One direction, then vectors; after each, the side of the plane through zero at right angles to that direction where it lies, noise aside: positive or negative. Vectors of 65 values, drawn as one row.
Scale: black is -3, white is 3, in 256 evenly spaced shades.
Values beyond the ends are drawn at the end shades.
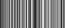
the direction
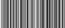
negative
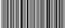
negative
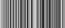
negative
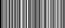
positive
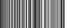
positive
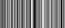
positive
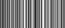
positive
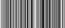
negative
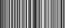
positive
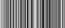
negative
